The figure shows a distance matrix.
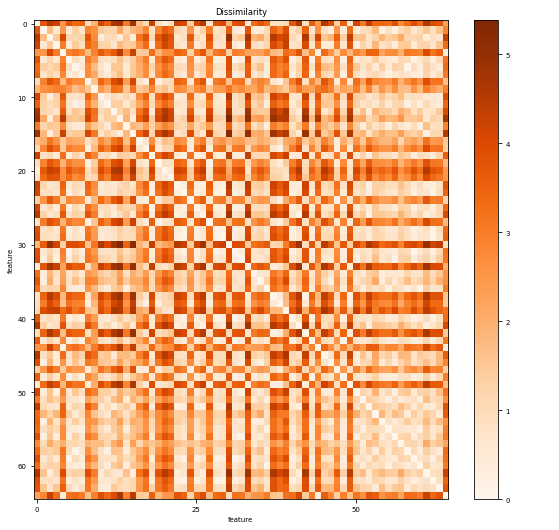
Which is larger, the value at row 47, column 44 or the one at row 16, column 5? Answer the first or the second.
the second
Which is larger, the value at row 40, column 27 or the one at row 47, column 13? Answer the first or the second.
the second
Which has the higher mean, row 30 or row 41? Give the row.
30
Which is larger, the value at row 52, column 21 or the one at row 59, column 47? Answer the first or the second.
the first
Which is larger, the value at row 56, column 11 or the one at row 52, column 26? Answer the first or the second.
the first
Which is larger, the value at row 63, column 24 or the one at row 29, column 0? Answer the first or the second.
the second
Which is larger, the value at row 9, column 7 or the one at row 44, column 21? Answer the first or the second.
the second
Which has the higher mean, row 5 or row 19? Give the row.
19
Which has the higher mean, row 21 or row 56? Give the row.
21
